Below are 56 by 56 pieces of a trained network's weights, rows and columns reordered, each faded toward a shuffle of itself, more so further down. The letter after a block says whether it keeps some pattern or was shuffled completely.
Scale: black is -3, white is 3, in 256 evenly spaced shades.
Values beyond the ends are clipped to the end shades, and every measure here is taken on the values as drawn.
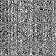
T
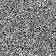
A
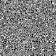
T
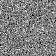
A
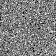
A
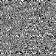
T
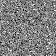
A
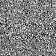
T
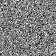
A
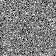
A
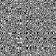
T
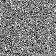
A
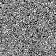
A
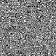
T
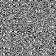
T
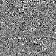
T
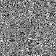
T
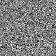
T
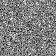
A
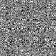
T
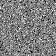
A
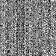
T
